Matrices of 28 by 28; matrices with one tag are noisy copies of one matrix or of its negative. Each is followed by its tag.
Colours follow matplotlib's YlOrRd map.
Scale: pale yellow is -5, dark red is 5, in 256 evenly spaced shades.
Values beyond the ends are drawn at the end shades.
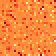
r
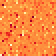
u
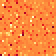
u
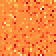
r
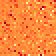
r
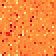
u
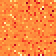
r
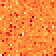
u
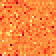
u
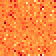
r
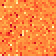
u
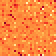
r
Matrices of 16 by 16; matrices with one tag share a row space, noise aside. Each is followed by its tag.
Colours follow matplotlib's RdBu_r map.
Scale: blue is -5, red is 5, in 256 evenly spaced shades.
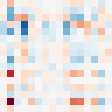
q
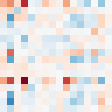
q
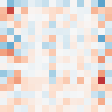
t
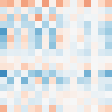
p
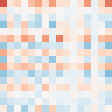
p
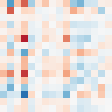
q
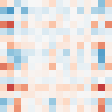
t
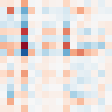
q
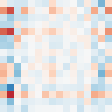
t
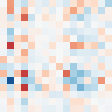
q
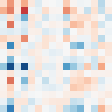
q
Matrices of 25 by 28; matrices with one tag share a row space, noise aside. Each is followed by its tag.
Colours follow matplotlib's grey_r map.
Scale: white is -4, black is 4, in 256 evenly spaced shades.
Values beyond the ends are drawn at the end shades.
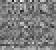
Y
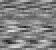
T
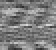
T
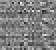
Y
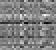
Y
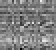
Y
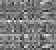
Y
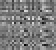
Y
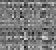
Y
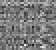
Y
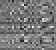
Y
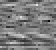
T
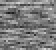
T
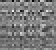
Y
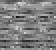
T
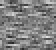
T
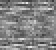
T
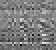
Y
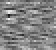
T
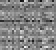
Y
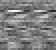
T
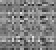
Y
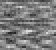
T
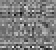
Y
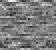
T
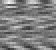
T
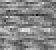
T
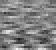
T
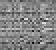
Y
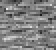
T
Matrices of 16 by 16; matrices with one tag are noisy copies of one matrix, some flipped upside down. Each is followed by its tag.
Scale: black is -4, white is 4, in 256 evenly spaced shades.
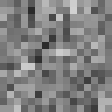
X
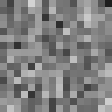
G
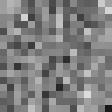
G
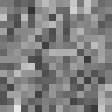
X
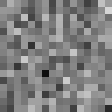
G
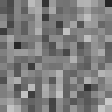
G
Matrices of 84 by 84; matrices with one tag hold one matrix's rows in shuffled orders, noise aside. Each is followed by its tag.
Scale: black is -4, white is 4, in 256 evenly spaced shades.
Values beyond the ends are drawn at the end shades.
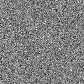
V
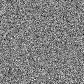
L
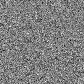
V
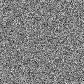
L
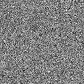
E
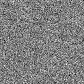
E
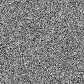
V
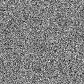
E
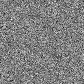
L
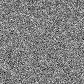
L
